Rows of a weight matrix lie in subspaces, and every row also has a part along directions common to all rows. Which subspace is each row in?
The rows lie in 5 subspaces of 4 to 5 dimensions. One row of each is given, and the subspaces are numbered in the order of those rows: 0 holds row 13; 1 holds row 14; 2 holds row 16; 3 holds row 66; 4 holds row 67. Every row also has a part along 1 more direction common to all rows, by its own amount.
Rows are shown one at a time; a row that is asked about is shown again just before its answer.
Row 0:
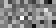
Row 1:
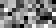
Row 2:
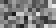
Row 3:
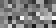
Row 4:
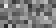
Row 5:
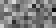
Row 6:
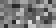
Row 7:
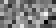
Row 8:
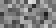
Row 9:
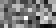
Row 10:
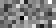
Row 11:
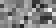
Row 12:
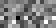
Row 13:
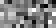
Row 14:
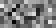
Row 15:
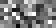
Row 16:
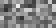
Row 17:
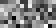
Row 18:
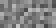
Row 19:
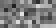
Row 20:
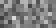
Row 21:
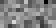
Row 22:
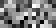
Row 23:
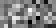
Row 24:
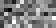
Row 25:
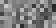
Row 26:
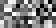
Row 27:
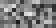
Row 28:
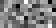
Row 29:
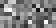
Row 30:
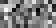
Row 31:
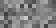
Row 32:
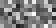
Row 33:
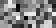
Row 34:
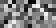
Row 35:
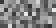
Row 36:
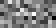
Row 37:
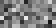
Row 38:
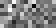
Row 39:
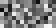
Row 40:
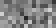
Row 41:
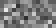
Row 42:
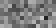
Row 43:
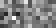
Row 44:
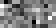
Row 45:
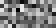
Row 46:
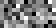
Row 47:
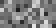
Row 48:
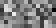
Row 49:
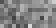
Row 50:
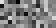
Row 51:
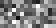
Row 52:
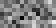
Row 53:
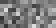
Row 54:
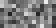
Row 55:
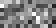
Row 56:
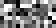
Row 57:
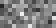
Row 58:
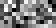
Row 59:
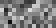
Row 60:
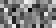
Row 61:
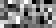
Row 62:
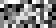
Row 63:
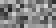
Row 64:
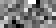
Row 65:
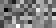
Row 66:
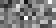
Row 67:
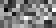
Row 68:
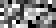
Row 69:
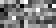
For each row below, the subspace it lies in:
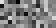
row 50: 2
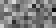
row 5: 4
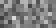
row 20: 2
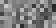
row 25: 4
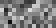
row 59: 0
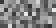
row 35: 2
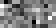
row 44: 0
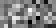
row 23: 1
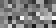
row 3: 3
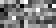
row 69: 2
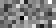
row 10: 3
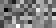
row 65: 4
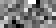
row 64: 4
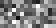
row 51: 1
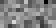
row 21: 1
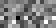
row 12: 4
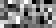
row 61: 1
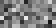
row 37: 3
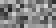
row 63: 2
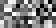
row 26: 4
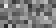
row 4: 2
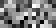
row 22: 0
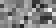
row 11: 0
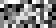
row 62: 3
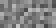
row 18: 0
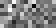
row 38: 4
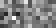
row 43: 2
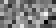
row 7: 4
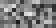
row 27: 1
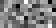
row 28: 3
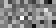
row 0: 3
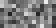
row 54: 1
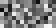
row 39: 2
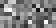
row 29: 4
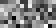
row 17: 2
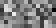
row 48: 4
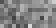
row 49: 0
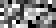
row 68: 1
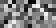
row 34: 4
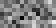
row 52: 3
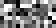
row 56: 2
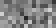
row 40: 0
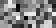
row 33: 0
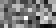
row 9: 1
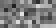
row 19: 1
